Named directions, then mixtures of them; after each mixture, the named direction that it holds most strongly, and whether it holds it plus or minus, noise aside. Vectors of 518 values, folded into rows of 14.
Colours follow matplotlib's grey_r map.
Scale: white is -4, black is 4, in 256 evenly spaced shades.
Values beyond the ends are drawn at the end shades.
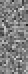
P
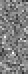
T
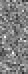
T, plus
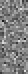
P, plus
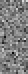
T, minus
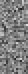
P, minus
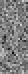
T, minus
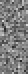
P, minus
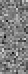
T, minus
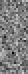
T, minus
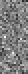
T, plus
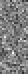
T, plus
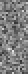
T, plus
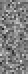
T, minus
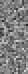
P, plus
